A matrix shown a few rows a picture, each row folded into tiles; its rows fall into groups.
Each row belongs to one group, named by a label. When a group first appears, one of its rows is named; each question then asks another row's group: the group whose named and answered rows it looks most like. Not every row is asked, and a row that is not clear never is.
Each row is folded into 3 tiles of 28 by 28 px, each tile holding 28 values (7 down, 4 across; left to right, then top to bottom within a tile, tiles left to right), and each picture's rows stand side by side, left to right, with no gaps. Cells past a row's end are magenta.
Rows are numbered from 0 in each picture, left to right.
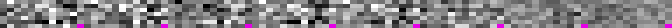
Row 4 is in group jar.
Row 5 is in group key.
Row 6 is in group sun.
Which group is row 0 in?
jar
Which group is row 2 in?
sun
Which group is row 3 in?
jar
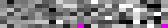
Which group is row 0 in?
sun
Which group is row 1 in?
jar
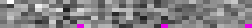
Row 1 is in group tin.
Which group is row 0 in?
jar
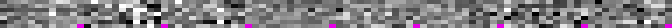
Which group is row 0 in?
key
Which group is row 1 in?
jar
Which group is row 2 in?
jar
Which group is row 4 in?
key
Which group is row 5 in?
sun
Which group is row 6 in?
tin
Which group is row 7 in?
sun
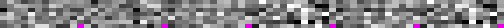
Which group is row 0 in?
key
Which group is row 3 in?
jar
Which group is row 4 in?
key
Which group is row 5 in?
jar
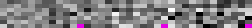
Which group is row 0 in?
sun
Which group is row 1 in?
key
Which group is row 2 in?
tin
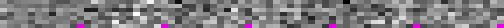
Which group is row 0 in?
tin
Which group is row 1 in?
key
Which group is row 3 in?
tin
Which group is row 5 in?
key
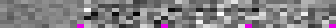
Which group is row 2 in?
key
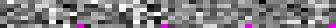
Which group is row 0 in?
jar
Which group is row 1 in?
jar
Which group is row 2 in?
key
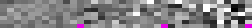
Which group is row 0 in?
key
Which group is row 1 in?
key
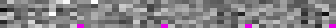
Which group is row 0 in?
key
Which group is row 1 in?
jar
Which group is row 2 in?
sun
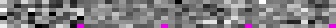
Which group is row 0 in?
tin
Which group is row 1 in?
key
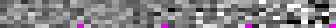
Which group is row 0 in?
key
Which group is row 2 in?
key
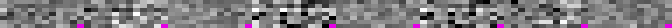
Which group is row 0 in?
tin
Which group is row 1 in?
key
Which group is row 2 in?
sun
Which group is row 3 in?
tin
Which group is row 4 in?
key
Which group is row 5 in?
tin
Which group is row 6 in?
sun
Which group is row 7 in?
key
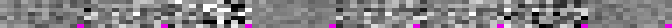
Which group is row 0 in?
tin
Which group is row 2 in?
jar
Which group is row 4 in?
key
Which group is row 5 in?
key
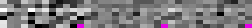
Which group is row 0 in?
tin
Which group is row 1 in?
tin
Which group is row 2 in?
tin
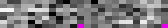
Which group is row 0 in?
tin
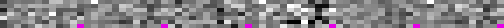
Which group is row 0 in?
key
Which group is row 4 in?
sun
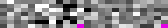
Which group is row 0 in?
jar
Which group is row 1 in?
key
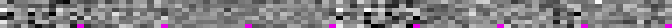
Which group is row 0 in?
tin
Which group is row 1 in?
key
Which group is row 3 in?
key
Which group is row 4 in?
tin
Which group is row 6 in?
sun
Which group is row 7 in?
jar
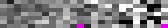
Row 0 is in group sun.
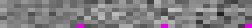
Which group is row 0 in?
tin
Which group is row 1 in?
key
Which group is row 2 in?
tin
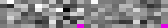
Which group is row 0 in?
jar
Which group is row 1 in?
jar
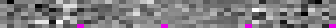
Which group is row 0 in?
sun
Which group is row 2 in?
sun
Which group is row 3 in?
tin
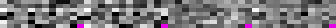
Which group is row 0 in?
tin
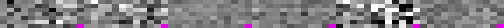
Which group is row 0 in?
sun
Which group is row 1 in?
jar
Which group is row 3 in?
tin
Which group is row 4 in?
jar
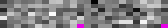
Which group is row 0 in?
key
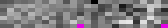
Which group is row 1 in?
sun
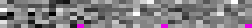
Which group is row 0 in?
tin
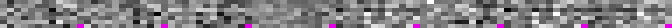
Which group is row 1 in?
sun
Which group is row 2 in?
tin
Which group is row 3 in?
sun
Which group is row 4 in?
key
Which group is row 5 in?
jar
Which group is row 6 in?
key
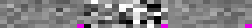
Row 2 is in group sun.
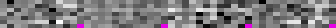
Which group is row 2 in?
tin
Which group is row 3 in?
sun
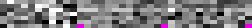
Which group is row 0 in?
jar
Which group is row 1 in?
tin
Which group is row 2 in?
tin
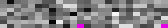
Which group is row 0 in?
sun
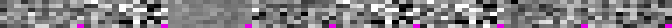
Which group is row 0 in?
key
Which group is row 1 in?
jar
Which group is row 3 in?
tin
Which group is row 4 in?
jar
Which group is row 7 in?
tin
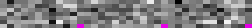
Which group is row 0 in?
sun
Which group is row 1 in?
key
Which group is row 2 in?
sun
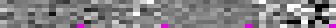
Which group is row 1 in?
key
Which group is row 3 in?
jar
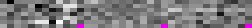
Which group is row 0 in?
sun
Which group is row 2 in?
tin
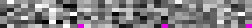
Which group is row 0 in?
jar
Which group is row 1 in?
tin
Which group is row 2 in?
jar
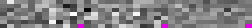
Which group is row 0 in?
jar
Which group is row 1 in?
key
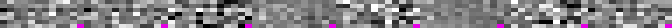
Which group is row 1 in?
key
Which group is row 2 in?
tin
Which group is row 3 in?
key
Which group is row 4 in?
jar
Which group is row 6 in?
jar
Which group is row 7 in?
key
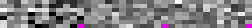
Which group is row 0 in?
tin
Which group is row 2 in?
jar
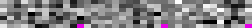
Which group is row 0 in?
tin
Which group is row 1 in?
sun
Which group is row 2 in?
jar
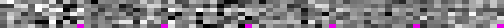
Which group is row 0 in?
jar
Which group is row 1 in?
sun
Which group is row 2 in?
tin
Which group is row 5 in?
key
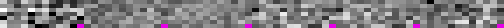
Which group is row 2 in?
key
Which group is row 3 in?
key
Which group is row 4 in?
key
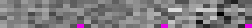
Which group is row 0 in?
tin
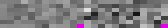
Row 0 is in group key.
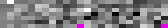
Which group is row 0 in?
jar
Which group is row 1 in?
tin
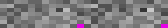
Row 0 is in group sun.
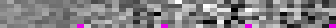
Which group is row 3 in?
tin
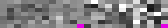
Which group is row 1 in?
jar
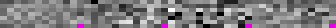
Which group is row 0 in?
key
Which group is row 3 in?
sun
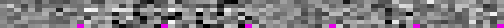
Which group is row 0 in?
sun
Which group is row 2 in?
tin
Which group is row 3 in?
sun
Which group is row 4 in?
sun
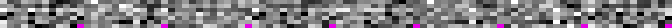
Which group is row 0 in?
tin
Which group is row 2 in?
key
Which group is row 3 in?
tin
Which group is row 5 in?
jar
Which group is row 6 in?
jar
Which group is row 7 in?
tin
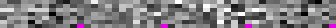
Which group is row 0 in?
tin
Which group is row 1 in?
jar
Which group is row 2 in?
jar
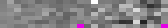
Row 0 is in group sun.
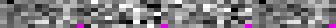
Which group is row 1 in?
jar
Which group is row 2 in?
jar
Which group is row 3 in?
sun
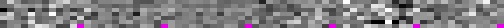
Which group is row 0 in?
key
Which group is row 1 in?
tin
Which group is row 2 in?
tin
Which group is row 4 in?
jar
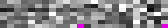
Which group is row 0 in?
key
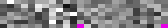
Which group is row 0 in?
jar
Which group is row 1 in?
sun
